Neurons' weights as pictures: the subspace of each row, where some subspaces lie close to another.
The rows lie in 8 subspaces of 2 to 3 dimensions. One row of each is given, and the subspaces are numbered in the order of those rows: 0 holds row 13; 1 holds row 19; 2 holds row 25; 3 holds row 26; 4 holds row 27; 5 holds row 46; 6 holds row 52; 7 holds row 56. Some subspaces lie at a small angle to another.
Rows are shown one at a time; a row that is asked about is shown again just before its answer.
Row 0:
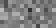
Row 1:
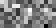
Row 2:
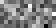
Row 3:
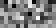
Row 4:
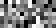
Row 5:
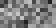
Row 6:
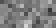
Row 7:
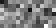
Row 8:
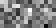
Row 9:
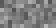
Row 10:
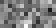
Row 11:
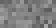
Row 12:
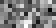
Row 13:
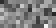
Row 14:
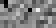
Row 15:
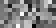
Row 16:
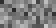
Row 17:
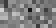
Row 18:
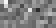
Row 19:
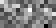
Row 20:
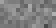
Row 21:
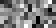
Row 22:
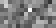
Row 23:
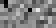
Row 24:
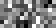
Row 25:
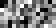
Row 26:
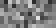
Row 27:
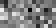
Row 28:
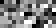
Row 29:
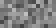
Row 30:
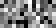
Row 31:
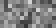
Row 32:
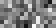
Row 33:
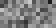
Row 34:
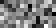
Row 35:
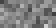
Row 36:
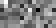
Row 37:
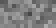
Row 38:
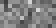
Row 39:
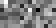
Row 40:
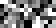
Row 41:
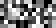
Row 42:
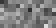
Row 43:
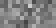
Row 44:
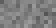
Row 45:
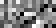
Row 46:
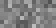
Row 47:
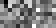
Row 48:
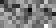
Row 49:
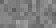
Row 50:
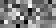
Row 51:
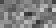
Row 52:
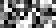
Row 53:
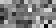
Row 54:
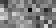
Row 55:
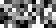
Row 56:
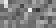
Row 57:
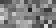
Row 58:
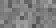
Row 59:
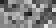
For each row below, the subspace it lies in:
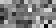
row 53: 4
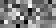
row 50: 1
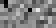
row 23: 7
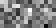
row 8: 1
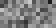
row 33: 2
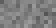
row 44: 3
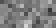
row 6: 6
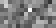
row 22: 7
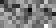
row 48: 1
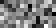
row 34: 0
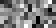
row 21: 5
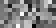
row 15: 7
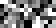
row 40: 6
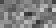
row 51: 3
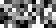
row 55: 2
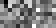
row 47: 7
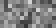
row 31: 6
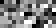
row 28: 3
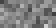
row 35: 0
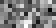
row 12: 6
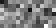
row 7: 0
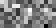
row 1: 1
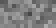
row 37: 3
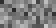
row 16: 2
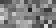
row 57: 4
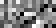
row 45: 3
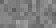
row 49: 2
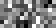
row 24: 5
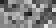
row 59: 3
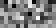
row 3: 3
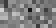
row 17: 4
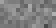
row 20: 1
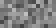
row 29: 2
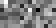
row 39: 5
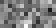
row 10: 6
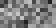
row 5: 2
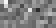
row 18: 7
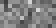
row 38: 6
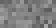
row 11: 4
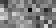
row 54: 4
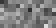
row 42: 0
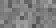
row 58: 5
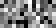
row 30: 2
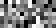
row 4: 3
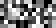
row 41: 0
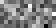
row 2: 1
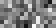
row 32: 5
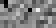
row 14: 7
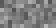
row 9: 2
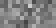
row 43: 0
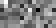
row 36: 5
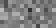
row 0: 4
